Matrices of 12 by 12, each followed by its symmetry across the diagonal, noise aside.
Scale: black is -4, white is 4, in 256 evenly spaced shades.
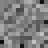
symmetric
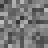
symmetric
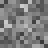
symmetric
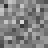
symmetric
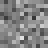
neither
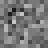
symmetric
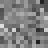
neither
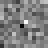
antisymmetric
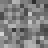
antisymmetric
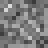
symmetric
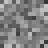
symmetric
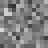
antisymmetric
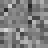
antisymmetric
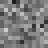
neither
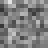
antisymmetric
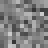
antisymmetric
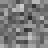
neither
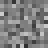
antisymmetric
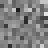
neither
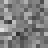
neither
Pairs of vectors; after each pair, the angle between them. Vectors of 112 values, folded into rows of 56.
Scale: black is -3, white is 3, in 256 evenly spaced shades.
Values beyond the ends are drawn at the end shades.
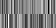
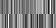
nearly parallel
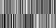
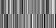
orthogonal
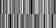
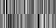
partly aligned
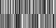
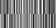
orthogonal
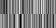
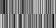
nearly parallel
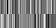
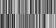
nearly opposite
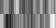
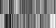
nearly parallel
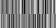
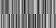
nearly parallel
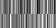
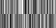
partly opposed
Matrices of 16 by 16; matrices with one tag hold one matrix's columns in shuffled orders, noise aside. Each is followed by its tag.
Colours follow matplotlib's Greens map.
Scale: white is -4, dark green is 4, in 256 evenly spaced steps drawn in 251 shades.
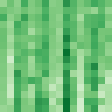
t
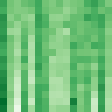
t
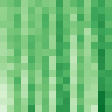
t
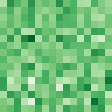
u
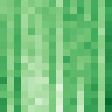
t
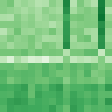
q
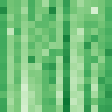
t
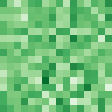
u
